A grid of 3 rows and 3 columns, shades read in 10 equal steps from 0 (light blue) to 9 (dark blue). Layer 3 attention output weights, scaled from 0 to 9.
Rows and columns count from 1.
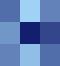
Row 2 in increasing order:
3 7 9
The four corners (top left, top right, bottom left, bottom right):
5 4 4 5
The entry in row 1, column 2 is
0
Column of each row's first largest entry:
1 2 3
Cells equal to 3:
1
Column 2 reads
0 9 1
